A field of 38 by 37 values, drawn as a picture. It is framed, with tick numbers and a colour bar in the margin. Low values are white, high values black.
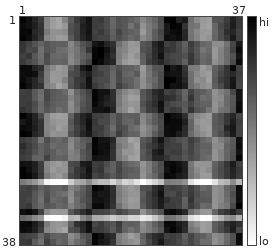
Slope: none. Odd lines: rows 28 and 34. Stripes: upright, repeating 3 times.
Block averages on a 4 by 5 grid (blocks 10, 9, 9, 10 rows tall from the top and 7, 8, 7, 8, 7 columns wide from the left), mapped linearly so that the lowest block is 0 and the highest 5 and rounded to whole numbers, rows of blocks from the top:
3 4 1 5 2 / 3 4 1 5 2 / 2 3 0 4 1 / 2 3 0 4 1
